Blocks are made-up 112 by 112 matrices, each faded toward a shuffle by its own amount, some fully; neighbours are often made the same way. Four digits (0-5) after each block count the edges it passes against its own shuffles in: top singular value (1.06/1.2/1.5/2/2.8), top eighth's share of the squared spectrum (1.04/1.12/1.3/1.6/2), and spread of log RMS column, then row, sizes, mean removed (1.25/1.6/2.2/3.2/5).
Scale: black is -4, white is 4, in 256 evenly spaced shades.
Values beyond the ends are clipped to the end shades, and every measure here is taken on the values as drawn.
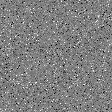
0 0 0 0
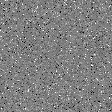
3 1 0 0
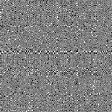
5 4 2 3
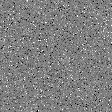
2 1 0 0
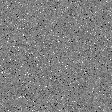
0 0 0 0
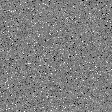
0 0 0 0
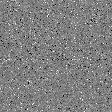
1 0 0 0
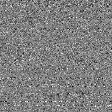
1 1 0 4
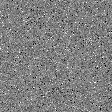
0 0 0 0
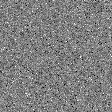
0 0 0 0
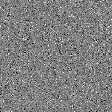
3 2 1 1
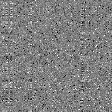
4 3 2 1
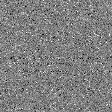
1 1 0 2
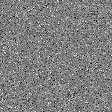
0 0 0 0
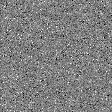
0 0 0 0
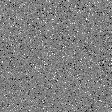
2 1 0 0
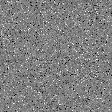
2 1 0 0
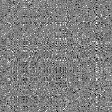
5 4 3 2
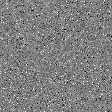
3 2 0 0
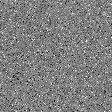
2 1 0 0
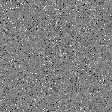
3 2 1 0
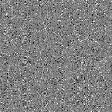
4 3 2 1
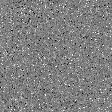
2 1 0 0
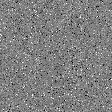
2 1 0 0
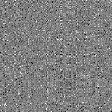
4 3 2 2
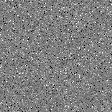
2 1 0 0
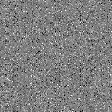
4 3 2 1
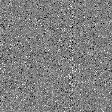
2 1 2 0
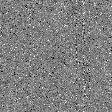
1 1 2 0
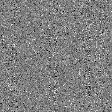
1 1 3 0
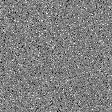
0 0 1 0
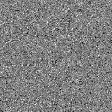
3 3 1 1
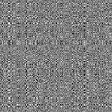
5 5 4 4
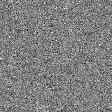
2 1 0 0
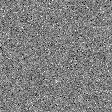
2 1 0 0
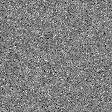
1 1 0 0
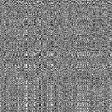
5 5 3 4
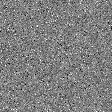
1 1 0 0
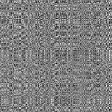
5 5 4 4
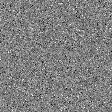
1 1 0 0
